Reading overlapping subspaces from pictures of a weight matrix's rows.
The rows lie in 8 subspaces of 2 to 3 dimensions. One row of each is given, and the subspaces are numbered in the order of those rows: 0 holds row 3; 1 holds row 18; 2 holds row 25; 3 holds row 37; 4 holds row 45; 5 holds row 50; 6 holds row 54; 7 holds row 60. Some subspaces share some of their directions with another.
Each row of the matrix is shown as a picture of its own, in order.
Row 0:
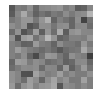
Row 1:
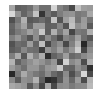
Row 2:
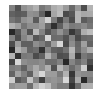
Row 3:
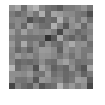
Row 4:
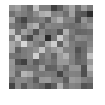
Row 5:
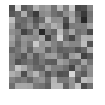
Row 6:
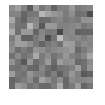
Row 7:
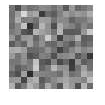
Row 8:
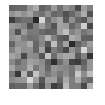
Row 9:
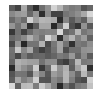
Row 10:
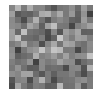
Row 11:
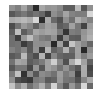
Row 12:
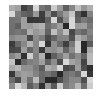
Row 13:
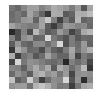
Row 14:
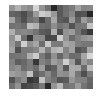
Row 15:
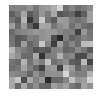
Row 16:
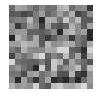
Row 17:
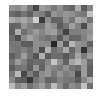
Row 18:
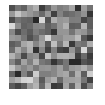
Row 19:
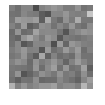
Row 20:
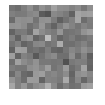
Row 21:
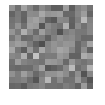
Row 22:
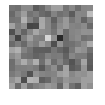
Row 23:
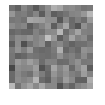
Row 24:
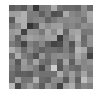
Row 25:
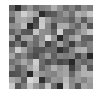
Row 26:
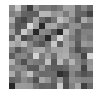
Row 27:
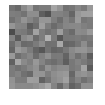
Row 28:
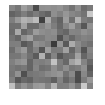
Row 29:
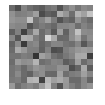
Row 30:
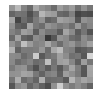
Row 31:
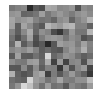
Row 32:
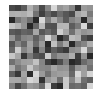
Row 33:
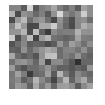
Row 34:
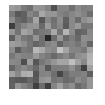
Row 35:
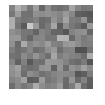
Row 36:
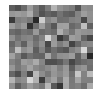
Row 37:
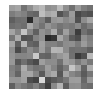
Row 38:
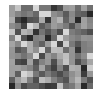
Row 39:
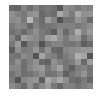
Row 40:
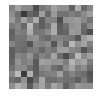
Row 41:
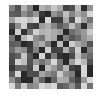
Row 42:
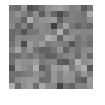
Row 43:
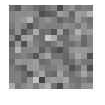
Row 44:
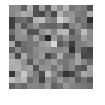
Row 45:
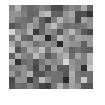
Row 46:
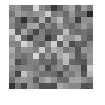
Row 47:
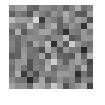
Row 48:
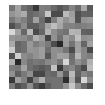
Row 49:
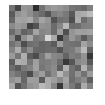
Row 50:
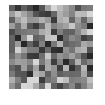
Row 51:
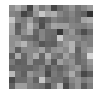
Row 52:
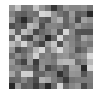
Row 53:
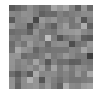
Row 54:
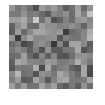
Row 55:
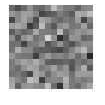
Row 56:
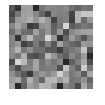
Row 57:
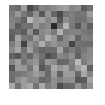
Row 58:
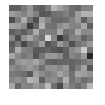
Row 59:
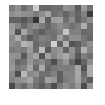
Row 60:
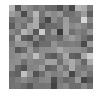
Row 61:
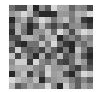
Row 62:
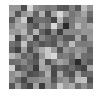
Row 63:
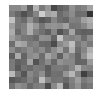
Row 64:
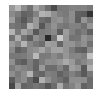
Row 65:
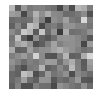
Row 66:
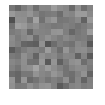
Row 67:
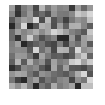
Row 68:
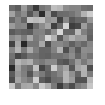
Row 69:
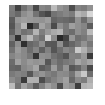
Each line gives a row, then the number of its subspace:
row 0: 7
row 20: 4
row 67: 1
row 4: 2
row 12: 7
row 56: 7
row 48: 4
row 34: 1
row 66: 3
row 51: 5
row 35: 1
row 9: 0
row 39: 3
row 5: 7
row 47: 1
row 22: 3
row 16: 6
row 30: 3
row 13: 4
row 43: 3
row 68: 0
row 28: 6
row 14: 5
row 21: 7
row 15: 3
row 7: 2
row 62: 0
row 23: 0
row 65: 7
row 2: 4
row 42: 0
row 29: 3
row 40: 2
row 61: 5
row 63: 5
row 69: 1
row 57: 0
